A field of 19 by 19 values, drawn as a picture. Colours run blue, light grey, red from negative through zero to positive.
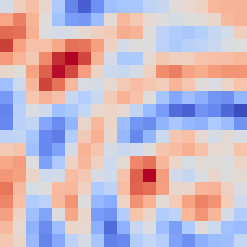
Stripes running across repeat 2 times from top to bottom. Rings spread out from the bottom right. The top left is the ninth with the highest average. The halves do not mirror each other. No row or column stands out.
